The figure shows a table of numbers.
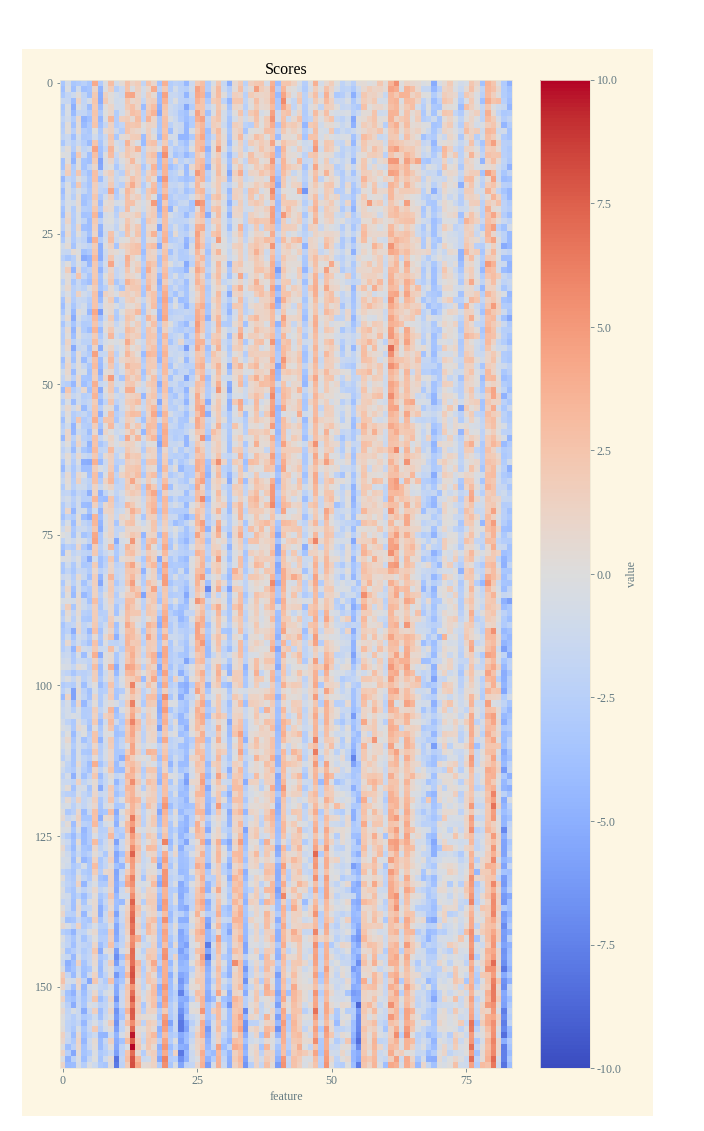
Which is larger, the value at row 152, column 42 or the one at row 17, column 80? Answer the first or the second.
the second
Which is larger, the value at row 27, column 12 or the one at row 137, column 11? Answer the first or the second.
the first
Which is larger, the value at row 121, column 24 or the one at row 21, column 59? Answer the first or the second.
the second
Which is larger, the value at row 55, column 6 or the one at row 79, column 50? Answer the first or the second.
the first
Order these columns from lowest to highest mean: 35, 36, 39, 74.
74, 35, 36, 39
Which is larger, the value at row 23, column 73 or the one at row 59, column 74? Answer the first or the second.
the first
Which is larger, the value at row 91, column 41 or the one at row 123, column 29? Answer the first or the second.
the first
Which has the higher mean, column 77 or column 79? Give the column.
79
